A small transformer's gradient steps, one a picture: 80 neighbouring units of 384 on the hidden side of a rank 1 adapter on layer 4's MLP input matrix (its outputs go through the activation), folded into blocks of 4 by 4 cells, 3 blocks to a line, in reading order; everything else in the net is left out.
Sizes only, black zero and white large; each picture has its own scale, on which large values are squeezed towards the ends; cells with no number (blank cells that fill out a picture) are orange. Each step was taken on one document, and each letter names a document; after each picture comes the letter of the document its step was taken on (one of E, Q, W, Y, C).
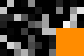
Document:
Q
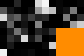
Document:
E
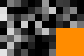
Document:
E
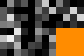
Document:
E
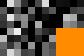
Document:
E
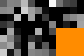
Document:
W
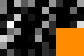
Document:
W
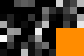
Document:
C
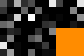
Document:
W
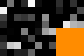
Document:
Q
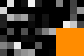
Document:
Q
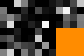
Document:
C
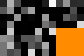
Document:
W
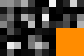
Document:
W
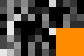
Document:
W
